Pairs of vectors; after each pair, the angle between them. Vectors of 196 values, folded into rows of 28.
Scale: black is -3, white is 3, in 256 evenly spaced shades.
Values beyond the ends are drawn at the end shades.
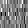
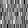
partly aligned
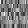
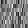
partly aligned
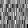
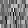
partly opposed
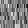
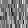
partly opposed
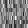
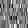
partly opposed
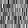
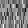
orthogonal
